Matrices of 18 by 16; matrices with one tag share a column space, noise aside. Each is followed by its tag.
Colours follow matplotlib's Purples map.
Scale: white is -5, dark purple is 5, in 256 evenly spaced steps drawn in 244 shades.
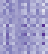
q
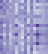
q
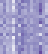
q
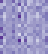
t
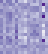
t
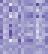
t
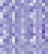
t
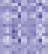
t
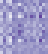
t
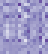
t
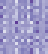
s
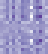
s
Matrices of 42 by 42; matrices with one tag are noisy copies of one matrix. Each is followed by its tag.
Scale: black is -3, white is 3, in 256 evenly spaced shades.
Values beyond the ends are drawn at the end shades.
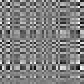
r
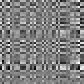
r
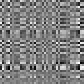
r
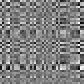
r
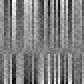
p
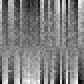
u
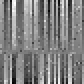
p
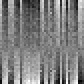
u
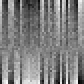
u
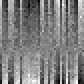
u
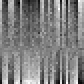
u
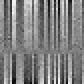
p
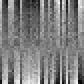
u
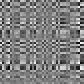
r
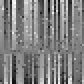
p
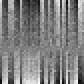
u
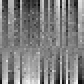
u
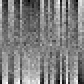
u
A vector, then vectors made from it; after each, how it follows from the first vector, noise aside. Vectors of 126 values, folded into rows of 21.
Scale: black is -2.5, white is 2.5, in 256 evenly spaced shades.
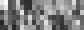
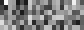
sign-scrambled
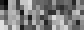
negated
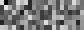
sign-scrambled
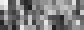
copied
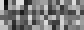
sign-scrambled
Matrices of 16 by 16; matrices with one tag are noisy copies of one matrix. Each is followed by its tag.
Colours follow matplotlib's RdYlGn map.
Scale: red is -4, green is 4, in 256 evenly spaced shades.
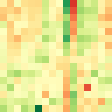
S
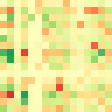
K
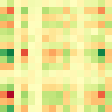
K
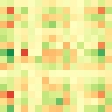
K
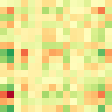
K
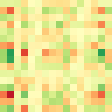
K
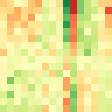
S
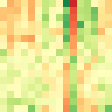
S
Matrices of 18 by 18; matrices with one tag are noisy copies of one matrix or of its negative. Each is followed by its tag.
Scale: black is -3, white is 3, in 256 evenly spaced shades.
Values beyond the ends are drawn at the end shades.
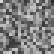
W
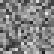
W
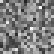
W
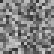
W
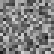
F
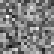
W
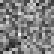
W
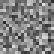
F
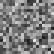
F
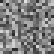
W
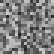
W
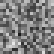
W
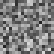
F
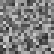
F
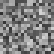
F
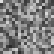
W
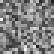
W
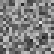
F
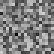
F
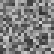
F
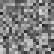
F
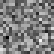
F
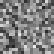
W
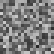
F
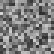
F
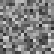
F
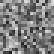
W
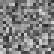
F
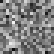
W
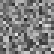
F
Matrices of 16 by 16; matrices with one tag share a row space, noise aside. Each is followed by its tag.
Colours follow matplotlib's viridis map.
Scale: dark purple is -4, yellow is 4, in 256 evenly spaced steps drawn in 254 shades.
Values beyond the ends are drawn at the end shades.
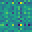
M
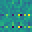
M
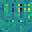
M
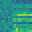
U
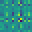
M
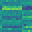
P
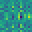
M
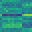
P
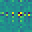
M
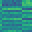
P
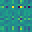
M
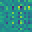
M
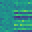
U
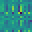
M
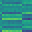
P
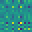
M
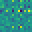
M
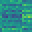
P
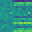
U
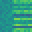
U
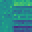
U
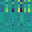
M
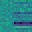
U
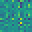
M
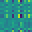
M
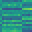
P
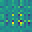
M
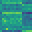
P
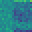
U
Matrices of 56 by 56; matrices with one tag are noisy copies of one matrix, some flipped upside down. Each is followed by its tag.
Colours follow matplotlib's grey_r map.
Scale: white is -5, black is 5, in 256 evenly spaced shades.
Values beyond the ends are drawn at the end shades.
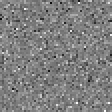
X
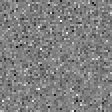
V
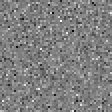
V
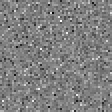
V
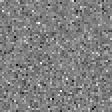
V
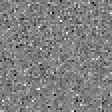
V
